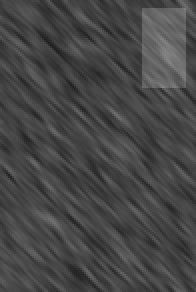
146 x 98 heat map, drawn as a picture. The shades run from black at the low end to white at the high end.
Mirror symmetry: none. Odd patch: higher, in the top right. Average level on the scale: 30%. Ninth with the highest average: top right.
